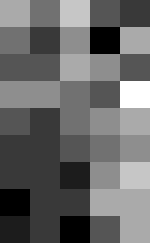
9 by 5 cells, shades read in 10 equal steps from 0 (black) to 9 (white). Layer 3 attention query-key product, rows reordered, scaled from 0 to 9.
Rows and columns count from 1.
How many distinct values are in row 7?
4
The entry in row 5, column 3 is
4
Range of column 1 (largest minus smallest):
6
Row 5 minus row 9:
2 0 4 2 0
